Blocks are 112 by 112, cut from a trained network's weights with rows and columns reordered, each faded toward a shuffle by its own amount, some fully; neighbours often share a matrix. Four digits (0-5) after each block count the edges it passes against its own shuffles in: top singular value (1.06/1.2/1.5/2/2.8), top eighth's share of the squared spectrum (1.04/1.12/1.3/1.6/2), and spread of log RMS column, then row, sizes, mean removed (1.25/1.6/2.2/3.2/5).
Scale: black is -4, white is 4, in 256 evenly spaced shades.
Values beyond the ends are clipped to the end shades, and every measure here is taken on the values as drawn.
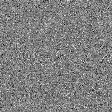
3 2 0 1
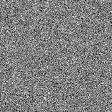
1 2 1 0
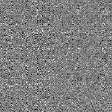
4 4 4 2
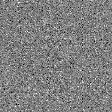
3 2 2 1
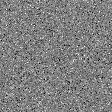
0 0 0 0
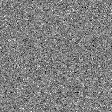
3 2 0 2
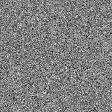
2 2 0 1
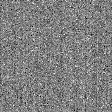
2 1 0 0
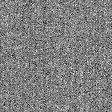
2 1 0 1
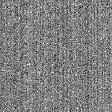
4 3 1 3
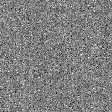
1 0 0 0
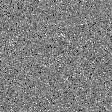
0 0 0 0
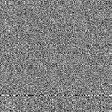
4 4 1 3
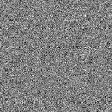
4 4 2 3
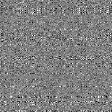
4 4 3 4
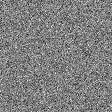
0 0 0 0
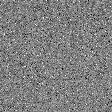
0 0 0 0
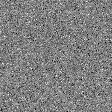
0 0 0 0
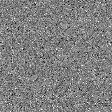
1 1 1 0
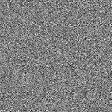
3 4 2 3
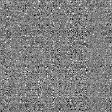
3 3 3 1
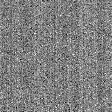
3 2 0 2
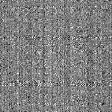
4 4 1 3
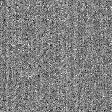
3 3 0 2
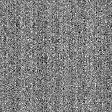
3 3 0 2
